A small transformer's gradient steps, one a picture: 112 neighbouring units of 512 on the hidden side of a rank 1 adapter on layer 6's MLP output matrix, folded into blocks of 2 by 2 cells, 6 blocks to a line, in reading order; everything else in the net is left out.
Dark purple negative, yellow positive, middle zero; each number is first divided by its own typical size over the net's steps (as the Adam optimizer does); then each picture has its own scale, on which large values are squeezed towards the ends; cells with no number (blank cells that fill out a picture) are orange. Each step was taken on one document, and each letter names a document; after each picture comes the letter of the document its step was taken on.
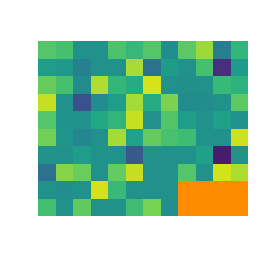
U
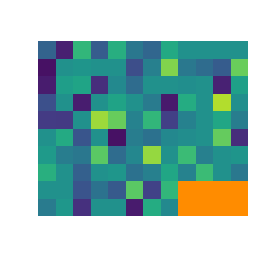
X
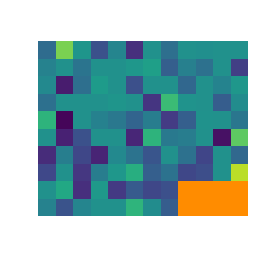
X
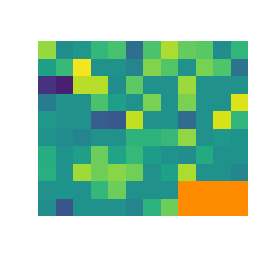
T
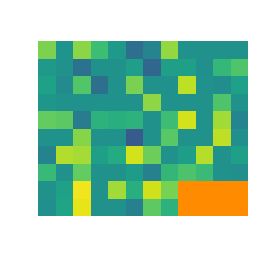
X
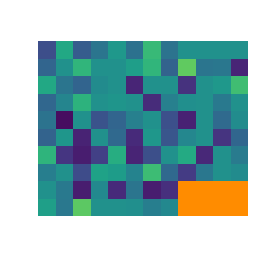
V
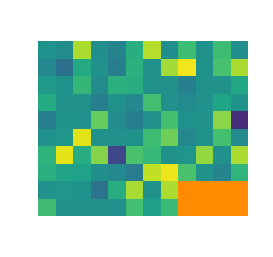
T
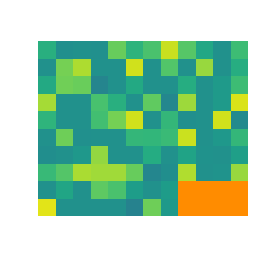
T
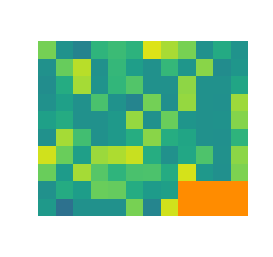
T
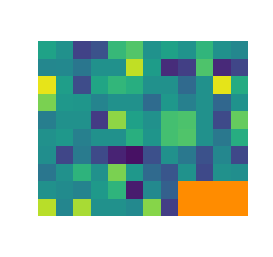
V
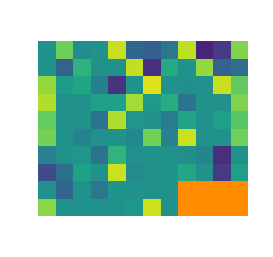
U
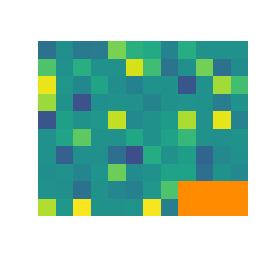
V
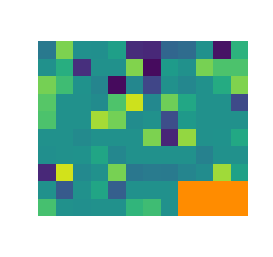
U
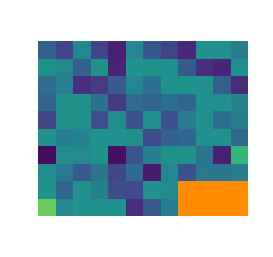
U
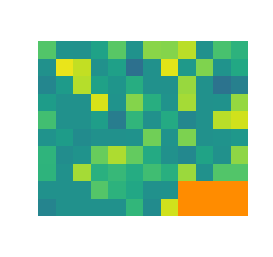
T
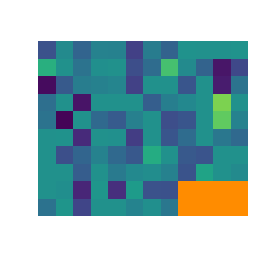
V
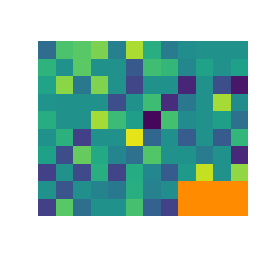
X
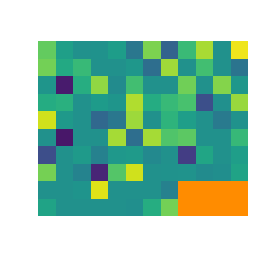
U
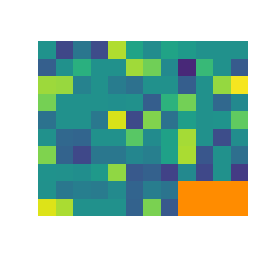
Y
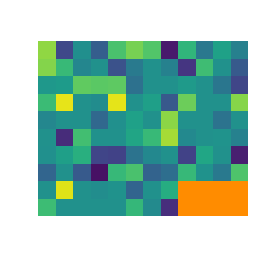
T
